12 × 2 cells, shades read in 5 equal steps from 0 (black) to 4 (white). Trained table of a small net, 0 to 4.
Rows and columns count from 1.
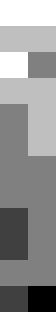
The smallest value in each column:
1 0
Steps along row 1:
same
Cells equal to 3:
6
